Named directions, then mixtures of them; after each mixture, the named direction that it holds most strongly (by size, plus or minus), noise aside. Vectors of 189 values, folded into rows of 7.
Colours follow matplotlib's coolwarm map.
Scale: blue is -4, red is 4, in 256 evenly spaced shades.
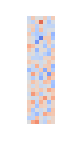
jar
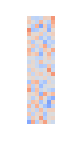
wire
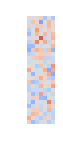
jar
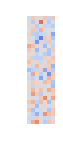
jar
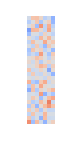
wire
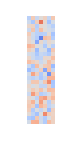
jar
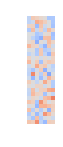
jar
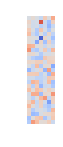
jar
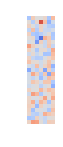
jar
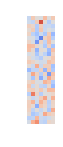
jar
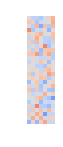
wire
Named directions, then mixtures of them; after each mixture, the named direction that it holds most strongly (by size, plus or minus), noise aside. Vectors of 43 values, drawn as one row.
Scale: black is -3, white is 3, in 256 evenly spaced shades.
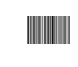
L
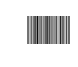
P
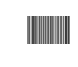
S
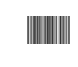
P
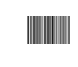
L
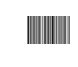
L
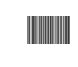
S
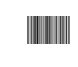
P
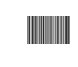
S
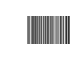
S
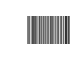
S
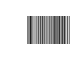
S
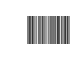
P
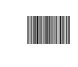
P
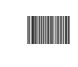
S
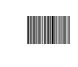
L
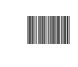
P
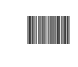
P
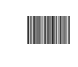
L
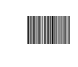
L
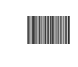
S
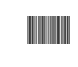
P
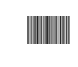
P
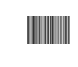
S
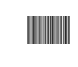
S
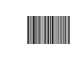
L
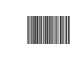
P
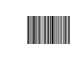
L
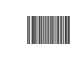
S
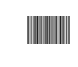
P
